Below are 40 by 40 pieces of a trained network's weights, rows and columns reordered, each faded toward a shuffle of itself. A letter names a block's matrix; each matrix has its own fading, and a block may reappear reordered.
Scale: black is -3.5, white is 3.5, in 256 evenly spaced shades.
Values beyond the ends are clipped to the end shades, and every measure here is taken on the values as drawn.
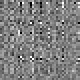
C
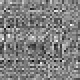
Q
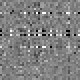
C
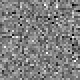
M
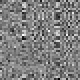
Q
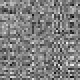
Q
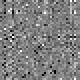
M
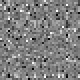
M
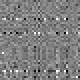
C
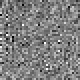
M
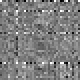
C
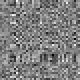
Q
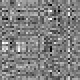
C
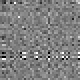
C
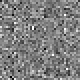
M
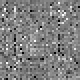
M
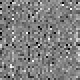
M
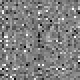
M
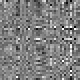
C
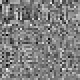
Q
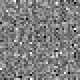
M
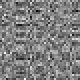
Q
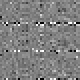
C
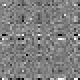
C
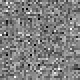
M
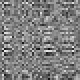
Q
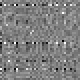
C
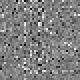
M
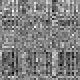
Q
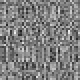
Q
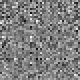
Q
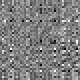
C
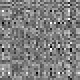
C
